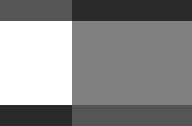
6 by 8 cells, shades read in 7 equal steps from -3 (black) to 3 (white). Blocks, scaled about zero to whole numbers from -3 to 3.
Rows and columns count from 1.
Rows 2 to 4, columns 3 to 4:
3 0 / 3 0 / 3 0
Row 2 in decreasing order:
3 3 3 0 0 0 0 0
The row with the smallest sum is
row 1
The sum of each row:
-13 9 9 9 9 -11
